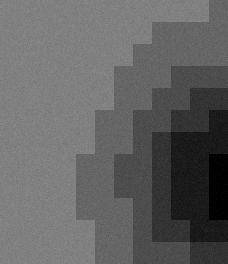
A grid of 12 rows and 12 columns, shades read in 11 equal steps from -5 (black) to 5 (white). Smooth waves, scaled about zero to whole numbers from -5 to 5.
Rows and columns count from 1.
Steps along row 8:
same same same down same down same down down same down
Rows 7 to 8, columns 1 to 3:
0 0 0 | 0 0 0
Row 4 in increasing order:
-2 -2 -2 -1 -1 -1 0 0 0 0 0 0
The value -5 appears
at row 8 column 12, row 9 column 12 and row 10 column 12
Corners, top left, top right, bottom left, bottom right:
0 -1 0 -3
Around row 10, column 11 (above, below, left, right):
-4 -4 -4 -5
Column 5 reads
0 0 0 0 0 0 0 -1 -1 -1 0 0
